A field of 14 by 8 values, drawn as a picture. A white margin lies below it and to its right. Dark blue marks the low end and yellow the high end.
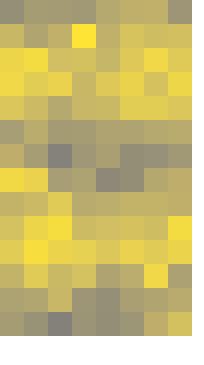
Average level on the scale: 80%. Roughest part: middle left. Stripes: horizontal, repeating 2 times. Odd rows or columns: none. Grain: streaks across.
